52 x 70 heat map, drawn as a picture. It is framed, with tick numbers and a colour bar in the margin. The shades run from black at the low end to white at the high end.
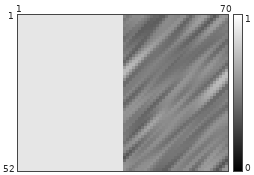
It is made of 1 by 2 panels. Panel 1,1: very high, flat. Panel 1,2: middling, slanting up to the right.
